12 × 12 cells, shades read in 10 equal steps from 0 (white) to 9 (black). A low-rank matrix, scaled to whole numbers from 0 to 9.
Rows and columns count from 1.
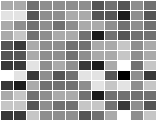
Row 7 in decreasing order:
8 7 7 7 5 4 4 3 3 2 1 0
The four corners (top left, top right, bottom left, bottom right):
3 5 7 2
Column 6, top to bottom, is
4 3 4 3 5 5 4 5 5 3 5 4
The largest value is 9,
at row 8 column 10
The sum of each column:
48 50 51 49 50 50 49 54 50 51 51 51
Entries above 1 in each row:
12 10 12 12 12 12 10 8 10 12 12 11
